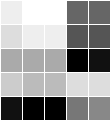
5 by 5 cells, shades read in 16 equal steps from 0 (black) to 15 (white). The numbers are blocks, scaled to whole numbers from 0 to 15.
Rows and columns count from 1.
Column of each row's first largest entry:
2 2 1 4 5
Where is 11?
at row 4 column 2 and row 4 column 3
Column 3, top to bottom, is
15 14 10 11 0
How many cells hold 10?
3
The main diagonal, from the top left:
14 14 10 13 8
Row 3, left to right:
10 10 10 0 1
